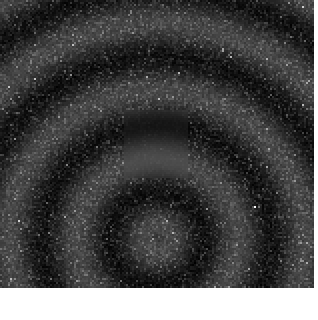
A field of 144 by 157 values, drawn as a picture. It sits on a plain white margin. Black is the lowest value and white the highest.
Average level on the scale: 20%. Rings: centred on the bottom middle. Odd rows or columns: none. Calmest part: centre. Seam: none. Odd patch: calmer, in the centre.
